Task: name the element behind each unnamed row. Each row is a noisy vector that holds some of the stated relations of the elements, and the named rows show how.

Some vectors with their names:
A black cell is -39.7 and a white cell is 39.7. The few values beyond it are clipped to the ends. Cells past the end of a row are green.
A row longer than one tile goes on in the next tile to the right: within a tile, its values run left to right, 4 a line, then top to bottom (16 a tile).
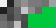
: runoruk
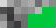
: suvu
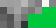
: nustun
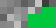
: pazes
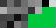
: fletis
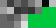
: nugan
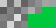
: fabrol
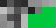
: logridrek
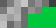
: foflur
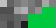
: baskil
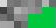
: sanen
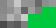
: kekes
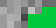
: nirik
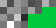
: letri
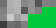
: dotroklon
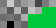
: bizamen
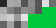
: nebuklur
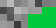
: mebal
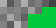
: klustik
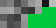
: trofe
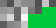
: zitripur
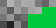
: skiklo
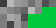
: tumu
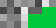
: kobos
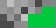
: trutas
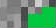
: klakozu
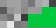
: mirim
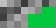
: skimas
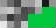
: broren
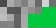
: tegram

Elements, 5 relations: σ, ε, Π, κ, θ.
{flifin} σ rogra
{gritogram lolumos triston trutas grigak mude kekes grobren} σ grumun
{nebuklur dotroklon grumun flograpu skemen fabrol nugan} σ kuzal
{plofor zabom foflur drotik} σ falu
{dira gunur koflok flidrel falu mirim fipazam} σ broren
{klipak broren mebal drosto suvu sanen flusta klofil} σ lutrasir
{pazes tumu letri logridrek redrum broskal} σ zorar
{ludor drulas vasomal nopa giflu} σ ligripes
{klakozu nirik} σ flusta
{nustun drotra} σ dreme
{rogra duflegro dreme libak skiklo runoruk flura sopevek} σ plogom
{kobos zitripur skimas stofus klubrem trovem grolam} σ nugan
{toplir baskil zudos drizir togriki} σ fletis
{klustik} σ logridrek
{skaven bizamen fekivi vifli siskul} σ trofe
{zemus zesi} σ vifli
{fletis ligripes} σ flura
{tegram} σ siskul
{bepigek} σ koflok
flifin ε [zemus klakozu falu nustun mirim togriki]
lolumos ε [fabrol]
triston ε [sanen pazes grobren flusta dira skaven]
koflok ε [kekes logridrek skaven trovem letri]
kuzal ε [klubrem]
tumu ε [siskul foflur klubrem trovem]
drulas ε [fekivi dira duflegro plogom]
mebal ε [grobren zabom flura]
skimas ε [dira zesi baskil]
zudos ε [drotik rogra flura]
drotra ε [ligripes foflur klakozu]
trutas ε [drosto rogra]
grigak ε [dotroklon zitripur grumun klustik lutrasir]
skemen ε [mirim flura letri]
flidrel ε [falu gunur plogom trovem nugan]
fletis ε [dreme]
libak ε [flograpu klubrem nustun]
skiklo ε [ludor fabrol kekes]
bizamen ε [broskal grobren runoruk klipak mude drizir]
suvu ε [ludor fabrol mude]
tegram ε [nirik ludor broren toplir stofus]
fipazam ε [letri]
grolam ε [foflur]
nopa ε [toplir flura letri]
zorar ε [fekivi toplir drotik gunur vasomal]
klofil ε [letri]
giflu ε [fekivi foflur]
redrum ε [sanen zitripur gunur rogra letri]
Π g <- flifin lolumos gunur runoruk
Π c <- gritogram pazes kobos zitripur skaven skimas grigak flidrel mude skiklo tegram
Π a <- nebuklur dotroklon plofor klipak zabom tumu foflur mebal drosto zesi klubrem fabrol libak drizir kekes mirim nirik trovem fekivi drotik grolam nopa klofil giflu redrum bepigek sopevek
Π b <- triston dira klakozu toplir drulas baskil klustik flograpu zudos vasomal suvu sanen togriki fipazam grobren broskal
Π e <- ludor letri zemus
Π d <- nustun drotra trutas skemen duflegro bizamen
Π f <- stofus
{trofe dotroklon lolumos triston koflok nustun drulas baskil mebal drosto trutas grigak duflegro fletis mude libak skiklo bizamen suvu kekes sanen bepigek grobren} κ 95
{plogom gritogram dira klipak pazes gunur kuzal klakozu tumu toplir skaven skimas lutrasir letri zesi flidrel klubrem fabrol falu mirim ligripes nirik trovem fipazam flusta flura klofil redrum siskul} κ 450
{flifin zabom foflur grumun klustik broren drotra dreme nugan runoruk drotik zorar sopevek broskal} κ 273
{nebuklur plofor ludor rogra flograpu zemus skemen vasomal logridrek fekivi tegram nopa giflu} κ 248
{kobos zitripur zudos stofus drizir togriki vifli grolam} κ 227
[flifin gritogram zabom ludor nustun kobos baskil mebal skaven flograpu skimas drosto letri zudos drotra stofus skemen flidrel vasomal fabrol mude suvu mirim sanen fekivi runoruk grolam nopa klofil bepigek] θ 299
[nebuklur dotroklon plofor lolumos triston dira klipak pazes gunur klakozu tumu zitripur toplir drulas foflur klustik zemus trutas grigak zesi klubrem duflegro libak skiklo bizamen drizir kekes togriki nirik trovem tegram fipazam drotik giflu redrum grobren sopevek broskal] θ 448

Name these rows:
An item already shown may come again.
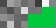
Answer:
nopa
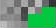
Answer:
fipazam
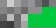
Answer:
grigak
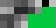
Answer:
kuzal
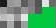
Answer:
nebuklur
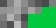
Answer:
sopevek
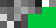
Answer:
ludor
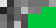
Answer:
runoruk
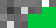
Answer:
vasomal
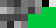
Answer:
dreme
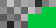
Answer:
bizamen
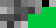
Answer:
zorar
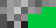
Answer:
duflegro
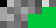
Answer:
giflu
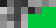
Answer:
logridrek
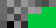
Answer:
drulas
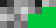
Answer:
drizir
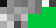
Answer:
plofor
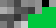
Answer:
zorar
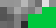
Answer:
nustun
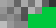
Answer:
fipazam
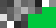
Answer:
ludor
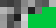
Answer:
vifli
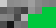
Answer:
lolumos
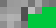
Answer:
nirik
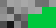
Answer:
skiklo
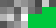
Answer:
zitripur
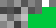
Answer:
flograpu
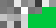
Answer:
stofus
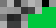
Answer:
koflok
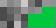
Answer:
drotra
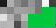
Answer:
plofor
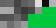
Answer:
siskul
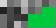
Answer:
flifin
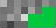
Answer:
grobren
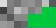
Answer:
sanen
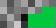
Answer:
toplir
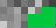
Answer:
dira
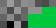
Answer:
drulas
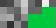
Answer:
togriki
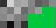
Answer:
libak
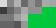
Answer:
mude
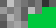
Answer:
redrum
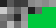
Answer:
rogra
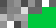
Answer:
fekivi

